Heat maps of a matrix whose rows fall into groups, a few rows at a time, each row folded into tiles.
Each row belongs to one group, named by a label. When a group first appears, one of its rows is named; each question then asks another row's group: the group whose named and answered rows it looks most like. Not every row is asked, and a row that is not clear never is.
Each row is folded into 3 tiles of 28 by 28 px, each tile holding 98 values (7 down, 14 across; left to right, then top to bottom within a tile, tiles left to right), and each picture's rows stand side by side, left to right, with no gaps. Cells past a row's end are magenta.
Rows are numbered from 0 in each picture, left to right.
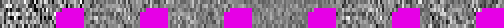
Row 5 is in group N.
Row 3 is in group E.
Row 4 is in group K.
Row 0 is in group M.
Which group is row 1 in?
K
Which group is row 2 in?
E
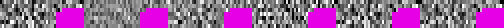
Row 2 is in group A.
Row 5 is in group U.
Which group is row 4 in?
U
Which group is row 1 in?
K
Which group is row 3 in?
M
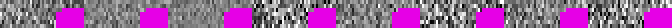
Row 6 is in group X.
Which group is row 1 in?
A
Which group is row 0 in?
E
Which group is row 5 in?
A
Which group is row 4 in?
U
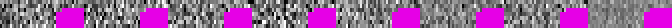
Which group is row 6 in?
U
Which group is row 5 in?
A
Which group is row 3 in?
U
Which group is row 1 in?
X
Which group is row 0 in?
N
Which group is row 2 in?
U
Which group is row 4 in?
E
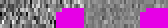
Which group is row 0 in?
X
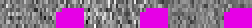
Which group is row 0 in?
M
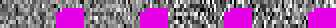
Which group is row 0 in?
U
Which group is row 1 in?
K
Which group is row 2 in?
M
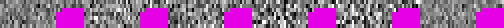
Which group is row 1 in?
K
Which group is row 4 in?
A
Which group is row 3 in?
U
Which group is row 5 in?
A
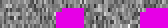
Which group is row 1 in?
N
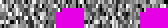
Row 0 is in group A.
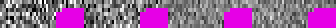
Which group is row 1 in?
N
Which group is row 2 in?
X
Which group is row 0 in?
M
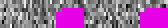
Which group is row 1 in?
A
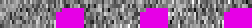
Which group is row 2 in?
E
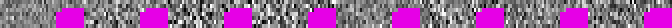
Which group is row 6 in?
X
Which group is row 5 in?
N
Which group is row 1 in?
A
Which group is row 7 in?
M
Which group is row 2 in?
U
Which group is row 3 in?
A
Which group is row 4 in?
N
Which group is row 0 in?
K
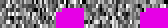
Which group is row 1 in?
U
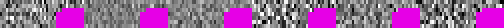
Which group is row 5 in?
U
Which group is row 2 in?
A
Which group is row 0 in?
K
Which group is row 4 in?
U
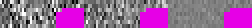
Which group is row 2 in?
K
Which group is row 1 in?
X
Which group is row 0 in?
N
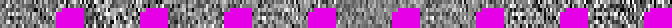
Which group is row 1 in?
N
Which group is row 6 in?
M
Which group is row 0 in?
M
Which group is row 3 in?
K
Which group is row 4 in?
X
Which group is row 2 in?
N
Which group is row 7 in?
M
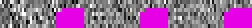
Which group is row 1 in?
M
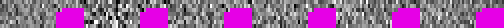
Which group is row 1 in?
U
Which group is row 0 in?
U
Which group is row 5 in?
E
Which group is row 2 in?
U
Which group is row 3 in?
A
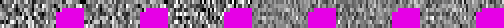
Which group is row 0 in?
U
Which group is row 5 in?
K
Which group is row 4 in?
X
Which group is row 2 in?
M
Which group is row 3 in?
K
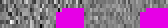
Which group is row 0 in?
U
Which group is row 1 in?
K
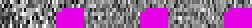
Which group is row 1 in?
M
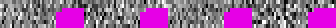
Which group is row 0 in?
E
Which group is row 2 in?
E
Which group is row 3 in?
U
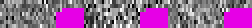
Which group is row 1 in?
N
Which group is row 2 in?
N
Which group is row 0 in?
M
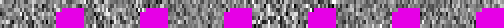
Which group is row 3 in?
A
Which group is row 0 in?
A
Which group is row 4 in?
N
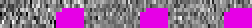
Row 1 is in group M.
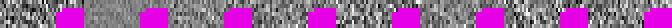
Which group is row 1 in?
K
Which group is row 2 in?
K
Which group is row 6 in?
N
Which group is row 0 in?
M
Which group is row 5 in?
N
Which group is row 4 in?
A
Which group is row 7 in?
X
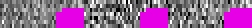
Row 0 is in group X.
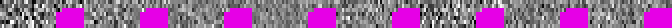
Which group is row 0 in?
U
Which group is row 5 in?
X
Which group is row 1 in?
A
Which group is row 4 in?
K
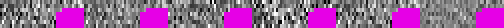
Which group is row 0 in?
X
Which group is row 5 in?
K
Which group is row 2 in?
M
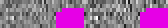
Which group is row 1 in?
K
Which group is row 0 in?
K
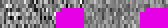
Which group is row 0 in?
M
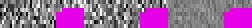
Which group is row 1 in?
A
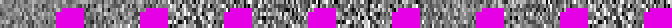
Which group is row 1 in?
N
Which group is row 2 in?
A
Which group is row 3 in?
M
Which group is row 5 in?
X
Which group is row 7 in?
A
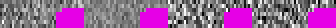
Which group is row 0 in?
X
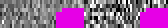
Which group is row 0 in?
X
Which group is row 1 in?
M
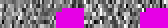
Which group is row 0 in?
E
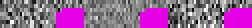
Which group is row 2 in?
N
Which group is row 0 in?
U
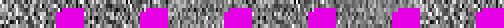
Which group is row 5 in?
A
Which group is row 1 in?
M
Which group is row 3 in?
M
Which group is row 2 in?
E
